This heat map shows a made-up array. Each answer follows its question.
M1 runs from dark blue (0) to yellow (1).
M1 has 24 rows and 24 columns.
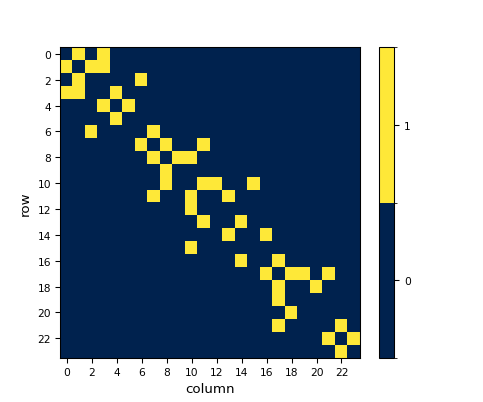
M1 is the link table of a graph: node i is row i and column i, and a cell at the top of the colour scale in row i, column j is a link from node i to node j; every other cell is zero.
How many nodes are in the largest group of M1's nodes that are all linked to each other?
3
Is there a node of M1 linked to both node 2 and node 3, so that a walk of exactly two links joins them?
yes
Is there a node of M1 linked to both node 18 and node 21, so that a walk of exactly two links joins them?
yes
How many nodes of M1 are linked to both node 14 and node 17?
1
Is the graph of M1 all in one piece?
yes
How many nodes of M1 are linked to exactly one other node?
7
